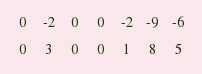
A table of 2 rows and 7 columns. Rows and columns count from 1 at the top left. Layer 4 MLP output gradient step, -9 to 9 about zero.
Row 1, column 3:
0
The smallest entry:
-9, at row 1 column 6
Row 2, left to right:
0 3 0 0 1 8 5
